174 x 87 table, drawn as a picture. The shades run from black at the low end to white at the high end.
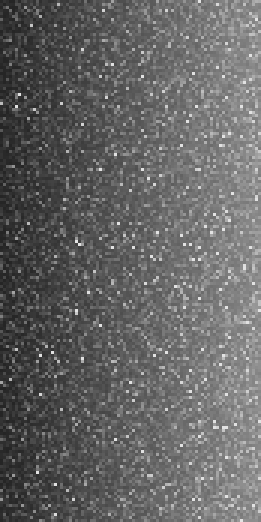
Stripes: none. Odd rows or columns: none. Slope: up to the right. Grain: fine.
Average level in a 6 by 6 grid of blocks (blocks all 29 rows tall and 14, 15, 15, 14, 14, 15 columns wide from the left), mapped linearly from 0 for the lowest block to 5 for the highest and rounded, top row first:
0 1 2 3 4 5
0 1 2 3 4 5
0 1 2 3 4 5
0 1 2 3 4 5
0 1 2 3 4 5
0 1 2 3 4 5
